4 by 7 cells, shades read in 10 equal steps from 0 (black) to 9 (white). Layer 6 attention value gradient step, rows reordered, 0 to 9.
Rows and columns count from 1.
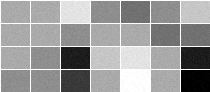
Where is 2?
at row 4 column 3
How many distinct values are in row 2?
3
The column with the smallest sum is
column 7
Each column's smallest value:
5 5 1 5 4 4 0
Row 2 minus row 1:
0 0 -3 1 2 -1 -3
